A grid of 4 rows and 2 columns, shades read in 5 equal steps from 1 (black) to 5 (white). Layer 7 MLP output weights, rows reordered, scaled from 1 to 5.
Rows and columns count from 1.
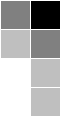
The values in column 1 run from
3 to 5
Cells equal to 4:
3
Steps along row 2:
down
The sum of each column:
17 12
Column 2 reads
1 3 4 4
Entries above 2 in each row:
1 2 2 2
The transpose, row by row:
3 4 5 5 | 1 3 4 4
